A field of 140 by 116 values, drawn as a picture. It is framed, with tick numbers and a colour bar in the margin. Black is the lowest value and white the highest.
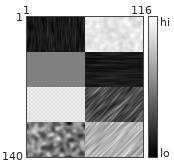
It is made of 4 by 2 panels. Panel 1,1: very low, streaked downward, faint in contrast. Panel 1,2: very high, blotchy, faint in contrast. Panel 2,1: middling, flat. Panel 2,2: very low, streaked across, faint in contrast. Panel 3,1: very high, checkered, faint in contrast. Panel 3,2: low, slanting up to the right. Panel 4,1: middling, blotchy, strong in contrast. Panel 4,2: high, slanting up to the right.
